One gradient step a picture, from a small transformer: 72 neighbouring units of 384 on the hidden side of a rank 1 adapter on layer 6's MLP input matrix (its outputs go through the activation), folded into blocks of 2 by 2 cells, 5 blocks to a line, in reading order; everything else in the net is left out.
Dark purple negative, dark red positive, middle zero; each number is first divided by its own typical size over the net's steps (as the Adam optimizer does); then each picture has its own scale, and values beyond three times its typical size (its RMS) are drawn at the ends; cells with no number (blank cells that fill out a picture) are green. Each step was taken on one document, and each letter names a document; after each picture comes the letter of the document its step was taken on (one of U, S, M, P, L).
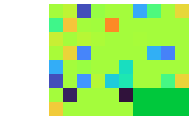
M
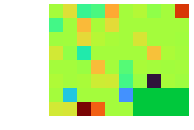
M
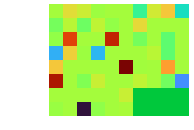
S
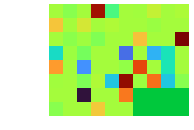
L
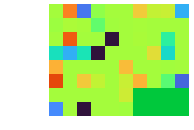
S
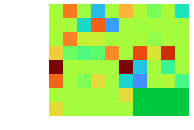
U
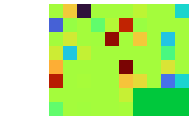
S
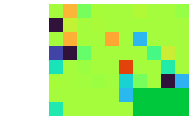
S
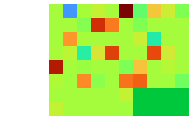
U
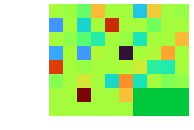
L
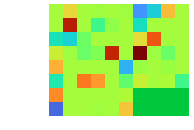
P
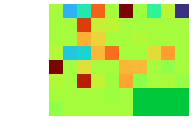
U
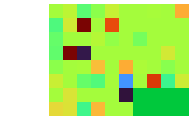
M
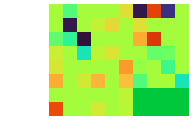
P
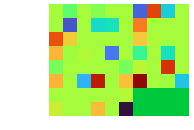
P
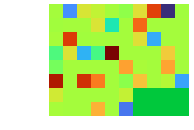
P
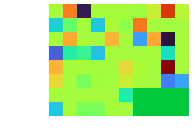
S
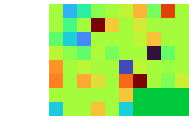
P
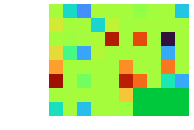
S
